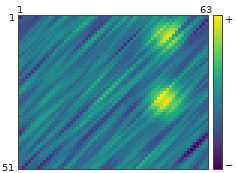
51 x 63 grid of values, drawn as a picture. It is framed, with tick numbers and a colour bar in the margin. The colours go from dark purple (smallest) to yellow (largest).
The middle right is the ninth with the highest average. There are no lone odd cells. There are two bumps. The grain runs diagonally up to the right.
